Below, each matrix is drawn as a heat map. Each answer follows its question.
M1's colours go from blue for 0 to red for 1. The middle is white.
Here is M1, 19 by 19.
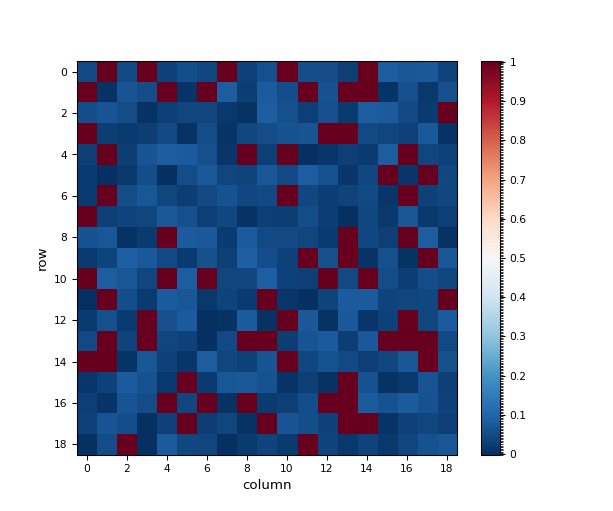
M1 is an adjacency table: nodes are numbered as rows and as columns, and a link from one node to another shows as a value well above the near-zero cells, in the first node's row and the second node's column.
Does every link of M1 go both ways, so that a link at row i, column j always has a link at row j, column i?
yes
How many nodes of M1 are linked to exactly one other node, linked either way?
2
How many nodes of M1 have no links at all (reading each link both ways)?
0
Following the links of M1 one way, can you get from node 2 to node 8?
yes
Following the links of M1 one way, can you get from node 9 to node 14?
yes
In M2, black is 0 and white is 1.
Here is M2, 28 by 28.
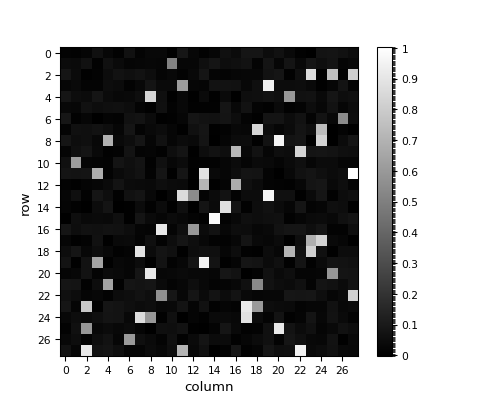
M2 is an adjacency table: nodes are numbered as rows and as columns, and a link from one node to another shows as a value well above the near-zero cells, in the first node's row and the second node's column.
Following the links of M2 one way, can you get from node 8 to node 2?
yes
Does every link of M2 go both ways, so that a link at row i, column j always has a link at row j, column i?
yes
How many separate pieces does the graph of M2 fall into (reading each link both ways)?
6
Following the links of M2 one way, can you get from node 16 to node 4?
yes
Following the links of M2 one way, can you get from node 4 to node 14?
no
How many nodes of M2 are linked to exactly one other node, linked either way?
6
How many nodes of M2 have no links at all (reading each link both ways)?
2
